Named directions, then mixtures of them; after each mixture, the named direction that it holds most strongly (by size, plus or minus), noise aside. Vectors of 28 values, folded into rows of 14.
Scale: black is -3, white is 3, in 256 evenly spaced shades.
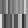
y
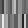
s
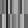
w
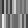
s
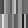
s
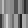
y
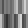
y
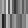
w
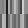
w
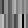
s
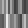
w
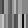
s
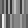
w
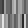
s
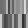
y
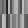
w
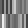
s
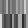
y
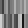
y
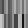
y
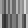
y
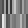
w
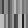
s
